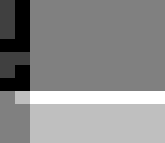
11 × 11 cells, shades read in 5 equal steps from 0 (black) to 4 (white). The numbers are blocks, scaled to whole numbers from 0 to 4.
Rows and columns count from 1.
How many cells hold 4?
9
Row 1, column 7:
2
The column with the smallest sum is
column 2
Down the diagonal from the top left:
1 0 2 2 2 2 2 4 3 3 3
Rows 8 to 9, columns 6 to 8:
4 4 4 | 3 3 3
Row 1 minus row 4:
1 0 0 0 0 0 0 0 0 0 0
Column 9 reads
2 2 2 2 2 2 2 4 3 3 3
